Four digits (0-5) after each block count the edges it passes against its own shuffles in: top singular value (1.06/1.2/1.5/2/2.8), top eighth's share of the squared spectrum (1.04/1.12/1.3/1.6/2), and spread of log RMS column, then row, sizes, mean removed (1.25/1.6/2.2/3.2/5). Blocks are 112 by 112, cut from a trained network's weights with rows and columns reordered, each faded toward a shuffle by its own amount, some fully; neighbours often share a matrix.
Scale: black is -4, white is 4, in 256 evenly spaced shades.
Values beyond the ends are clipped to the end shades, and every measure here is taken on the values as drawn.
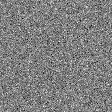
0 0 0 0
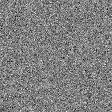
1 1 0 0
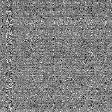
3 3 3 0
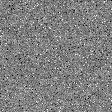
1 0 0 0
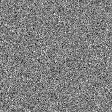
2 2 0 1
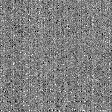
3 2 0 2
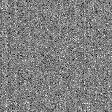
2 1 0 0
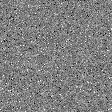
0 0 0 0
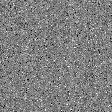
0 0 0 0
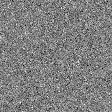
0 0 0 0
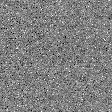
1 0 0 0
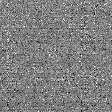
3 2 2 0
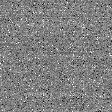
2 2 2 0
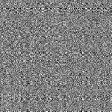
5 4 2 3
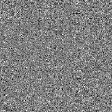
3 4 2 3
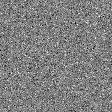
1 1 0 0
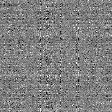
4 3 3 0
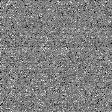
2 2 2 0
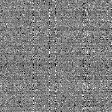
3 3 3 0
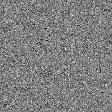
1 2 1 1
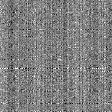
4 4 1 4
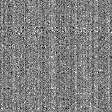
4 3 1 3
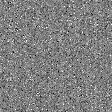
1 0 0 0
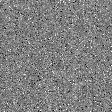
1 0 0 0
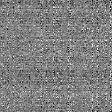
4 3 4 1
